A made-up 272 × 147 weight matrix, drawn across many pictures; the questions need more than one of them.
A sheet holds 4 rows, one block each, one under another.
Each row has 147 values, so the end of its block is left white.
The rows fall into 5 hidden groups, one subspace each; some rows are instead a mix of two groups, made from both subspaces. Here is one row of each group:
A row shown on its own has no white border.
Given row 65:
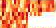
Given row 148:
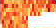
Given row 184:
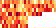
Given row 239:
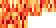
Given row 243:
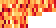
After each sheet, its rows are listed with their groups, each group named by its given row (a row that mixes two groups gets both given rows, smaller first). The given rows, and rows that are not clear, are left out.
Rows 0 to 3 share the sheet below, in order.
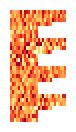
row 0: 239
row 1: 65
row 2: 65 and 243
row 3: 65
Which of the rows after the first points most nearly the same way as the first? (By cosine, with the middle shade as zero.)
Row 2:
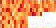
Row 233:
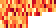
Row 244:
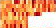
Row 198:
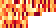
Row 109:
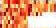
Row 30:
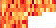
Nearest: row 30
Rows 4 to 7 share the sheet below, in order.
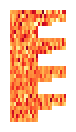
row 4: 65
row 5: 65
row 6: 239
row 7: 239
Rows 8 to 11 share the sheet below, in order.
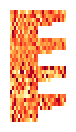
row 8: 148
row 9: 148 and 243
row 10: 184
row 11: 148
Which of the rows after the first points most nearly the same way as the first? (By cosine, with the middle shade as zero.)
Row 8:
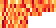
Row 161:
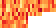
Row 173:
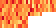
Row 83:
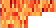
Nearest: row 161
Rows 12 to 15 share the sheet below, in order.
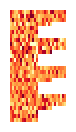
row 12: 184
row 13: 243
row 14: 184
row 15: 65
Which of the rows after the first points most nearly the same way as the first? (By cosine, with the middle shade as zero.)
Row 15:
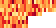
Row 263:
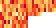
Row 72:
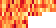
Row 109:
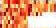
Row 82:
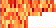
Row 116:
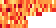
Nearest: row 263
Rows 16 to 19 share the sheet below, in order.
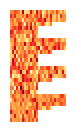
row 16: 239
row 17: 148
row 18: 243
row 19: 243
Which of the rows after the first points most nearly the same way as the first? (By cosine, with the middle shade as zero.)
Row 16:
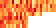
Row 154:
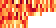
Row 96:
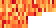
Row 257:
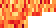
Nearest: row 154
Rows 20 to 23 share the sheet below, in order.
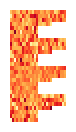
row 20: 243
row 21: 243
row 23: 184
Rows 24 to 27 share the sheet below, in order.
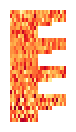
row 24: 239
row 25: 239
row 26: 184
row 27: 65 and 184
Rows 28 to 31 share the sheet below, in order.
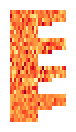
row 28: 243
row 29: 184
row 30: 65
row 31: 148
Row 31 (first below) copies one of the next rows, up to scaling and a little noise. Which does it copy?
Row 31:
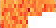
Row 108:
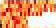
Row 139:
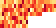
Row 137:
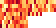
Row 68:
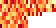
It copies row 139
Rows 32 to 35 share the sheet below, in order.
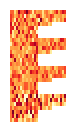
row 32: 148
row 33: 243
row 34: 243
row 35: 239
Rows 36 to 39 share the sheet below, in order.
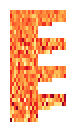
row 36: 243
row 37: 239
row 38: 148
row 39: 184
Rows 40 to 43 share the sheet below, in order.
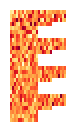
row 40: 148
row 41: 65 and 243
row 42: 148
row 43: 239
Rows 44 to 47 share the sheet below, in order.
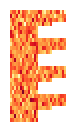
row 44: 239
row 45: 243
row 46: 243
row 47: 243
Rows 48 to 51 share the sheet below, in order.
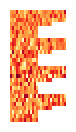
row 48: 239
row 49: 65
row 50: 65
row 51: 239
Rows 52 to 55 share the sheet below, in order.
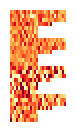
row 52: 184 and 243
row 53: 148 and 239
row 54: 243
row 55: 148
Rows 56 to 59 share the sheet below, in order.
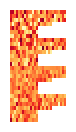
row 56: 148
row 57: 184 and 239
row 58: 65
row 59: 148
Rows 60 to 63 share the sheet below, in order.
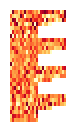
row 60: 184
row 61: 184
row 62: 65
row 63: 65
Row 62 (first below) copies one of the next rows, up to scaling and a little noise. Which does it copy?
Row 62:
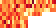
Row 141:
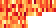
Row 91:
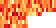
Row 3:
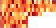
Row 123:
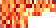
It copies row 123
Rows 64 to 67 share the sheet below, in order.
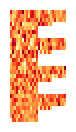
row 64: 65
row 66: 239
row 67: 148
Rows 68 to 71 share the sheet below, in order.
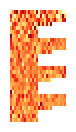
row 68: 148
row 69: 184 and 243
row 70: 184
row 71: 65 and 148
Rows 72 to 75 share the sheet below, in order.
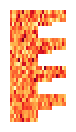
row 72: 65
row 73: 65
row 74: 65
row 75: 243
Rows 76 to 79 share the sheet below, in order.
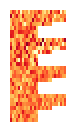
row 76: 239
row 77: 65
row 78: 65 and 243
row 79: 148
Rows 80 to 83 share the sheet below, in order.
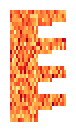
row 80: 243
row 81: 148
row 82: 239
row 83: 239
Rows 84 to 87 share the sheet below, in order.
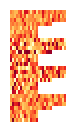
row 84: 239
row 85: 184
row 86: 148
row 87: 243
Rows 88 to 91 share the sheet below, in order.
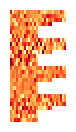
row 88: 184
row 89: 65 and 239
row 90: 65
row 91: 65
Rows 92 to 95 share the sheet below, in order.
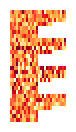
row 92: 65
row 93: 239 and 243
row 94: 148
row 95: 65
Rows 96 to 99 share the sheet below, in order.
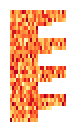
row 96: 65
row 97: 239
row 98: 148
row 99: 184
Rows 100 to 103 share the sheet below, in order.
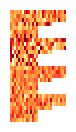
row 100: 239
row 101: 148
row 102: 148
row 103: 239
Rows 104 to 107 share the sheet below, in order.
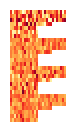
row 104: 65
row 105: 239
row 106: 243
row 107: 243
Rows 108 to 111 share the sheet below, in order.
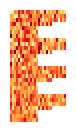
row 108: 148
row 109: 148 and 184
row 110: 65
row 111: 65
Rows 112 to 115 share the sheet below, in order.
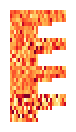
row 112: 65 and 243
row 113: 65
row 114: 65
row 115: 148 and 184
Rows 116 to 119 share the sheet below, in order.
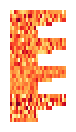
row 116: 65 and 148
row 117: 65
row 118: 65 and 184
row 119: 65
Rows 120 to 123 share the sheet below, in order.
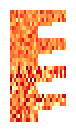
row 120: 148
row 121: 239
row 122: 65 and 148
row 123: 65
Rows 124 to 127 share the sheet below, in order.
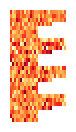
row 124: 65
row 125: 184
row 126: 65
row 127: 184
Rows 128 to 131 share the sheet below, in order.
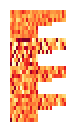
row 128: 65
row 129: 148
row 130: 243
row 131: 148
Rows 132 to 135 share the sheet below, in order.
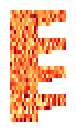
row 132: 243
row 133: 184 and 239
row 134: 184
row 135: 239
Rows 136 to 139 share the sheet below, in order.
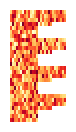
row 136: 65
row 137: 148
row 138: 243
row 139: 148
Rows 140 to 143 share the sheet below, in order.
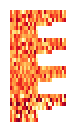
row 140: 65
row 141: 65
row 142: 148 and 239
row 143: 65
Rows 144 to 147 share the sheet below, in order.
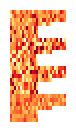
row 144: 243
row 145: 65
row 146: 243
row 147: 65
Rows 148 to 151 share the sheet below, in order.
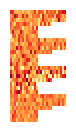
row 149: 148
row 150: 65
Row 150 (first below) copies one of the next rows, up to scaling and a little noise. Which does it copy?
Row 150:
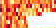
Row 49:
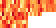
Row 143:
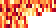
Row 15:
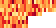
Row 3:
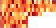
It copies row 143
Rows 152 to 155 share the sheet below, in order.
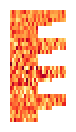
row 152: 65
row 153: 148
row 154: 239
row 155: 65 and 184
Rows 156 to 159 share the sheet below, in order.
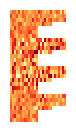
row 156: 239
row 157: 65
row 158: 65
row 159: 65
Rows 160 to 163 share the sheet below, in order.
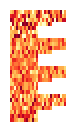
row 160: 65
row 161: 65
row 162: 243
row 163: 239
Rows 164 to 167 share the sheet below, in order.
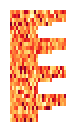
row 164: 148 and 184
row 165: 184
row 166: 239
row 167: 239
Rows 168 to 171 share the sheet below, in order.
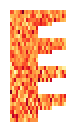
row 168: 65
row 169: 184
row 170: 148
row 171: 65 and 239
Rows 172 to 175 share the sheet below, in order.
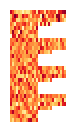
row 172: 148
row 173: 148 and 239
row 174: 239
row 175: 148
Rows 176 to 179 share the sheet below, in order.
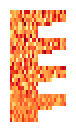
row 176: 239
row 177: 239 and 243
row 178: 148
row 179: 148 and 243
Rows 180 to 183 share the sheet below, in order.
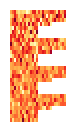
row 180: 148 and 184
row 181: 243
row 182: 243
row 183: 243
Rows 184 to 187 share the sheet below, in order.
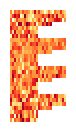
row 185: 243
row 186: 65 and 243
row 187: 243
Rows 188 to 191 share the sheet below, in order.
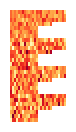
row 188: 239
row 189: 184
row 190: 148
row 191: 148
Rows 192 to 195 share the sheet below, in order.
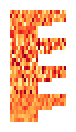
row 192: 239
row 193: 65 and 148
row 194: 239
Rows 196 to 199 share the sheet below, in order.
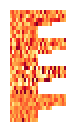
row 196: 65 and 184
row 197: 65
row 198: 239
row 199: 243
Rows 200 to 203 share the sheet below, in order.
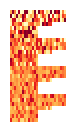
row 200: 239
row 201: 239
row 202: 243
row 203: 184
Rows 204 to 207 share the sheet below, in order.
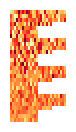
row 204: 148
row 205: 184
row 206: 239
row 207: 239
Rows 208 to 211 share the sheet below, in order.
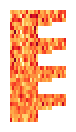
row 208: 243
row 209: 243
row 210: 148
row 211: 184 and 239
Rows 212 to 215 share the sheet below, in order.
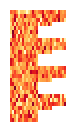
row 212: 148
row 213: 239
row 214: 243
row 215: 239
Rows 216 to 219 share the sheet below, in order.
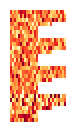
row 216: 239
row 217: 243
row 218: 184 and 243
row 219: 239
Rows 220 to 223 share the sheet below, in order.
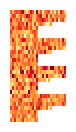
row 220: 239
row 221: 65
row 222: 184
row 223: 184
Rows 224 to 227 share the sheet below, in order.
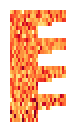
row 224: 65
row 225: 148
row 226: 65
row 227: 243
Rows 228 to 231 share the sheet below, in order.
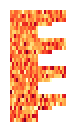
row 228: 65
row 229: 184
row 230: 184
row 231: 65
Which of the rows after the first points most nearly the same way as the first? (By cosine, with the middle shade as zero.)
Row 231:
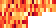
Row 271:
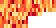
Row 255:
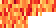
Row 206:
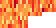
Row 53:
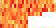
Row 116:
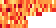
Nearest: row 271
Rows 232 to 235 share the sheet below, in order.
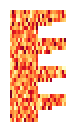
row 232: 65
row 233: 239
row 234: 148
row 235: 184
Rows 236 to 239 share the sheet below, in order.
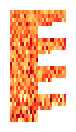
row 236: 184
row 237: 184
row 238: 184
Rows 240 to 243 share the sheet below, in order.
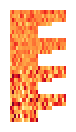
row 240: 184
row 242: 243
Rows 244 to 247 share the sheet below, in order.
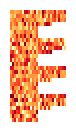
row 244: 239
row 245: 184
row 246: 148
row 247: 148
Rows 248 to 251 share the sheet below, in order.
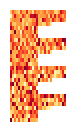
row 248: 243
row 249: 148
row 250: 148
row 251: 184
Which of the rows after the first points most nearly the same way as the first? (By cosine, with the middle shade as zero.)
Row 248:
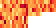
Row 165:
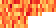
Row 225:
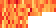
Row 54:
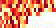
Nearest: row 165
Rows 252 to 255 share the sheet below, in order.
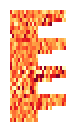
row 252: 184
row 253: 148
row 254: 65
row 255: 184
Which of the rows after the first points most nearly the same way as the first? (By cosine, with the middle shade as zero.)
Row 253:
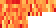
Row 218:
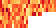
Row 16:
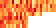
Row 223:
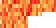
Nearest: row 223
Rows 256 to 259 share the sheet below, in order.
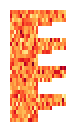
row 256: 243
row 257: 239
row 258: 148 and 239
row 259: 148
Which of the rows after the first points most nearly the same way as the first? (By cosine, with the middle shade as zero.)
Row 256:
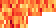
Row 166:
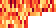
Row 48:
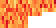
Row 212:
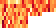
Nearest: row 166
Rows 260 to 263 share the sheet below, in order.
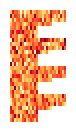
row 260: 239
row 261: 184
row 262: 243
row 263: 65 and 243
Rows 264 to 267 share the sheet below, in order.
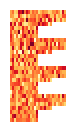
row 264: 65 and 148
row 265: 184
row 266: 148
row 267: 65
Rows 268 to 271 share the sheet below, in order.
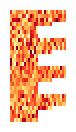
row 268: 65 and 243
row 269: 148 and 184
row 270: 239
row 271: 65
